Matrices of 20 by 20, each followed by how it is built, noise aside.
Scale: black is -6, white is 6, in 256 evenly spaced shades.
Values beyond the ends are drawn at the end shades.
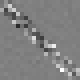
banded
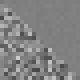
lower triangular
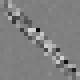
banded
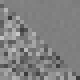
lower triangular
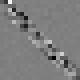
banded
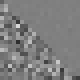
lower triangular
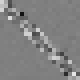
banded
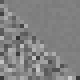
lower triangular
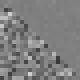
lower triangular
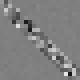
banded
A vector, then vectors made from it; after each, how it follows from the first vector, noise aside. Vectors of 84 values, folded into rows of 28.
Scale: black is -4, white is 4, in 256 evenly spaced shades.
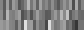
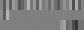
partly zeroed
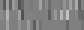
partly zeroed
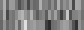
sign-scrambled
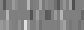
partly zeroed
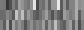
reversed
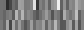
reversed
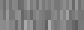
shrunk
